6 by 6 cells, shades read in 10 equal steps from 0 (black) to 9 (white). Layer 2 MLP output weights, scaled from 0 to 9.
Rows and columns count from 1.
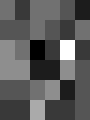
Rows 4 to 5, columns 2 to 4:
5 1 1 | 3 4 5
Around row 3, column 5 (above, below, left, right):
2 5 2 2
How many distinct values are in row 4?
3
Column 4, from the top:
4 3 2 1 5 2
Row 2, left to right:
3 3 4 3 2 4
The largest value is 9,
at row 3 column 5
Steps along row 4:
same down same up down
